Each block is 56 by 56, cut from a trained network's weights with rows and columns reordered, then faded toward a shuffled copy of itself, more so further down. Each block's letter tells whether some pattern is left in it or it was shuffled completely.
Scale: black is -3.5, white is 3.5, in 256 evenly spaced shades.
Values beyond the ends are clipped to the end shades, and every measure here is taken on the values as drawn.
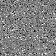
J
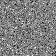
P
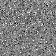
J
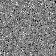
P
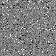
J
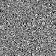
J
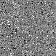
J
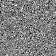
J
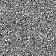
P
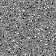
P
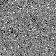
J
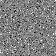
P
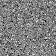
P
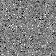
P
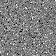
P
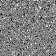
P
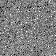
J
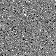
P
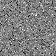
P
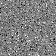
P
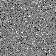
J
